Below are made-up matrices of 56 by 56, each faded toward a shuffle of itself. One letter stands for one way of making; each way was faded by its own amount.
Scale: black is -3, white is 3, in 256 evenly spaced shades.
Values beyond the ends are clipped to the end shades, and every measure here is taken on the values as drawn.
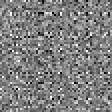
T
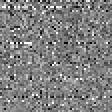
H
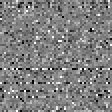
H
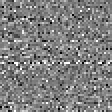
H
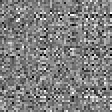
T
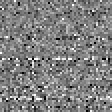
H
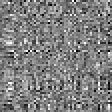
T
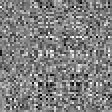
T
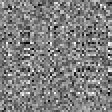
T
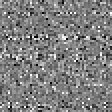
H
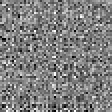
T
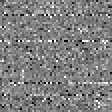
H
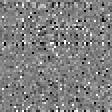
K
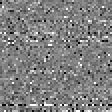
H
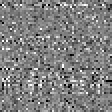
H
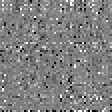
K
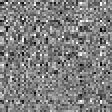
T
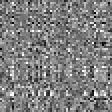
T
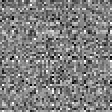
T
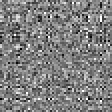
T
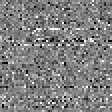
H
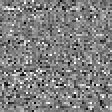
H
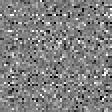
K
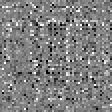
K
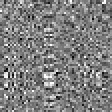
T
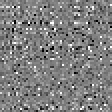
K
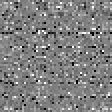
K
